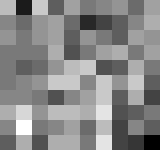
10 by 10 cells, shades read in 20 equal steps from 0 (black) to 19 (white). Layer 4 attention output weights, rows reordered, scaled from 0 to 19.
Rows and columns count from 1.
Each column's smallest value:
7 2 6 6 6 3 5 5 4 0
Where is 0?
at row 10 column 10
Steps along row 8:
up down up same down up down up up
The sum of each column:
102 103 100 113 111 99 120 79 101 85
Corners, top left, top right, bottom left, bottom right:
14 12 7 0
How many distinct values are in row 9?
8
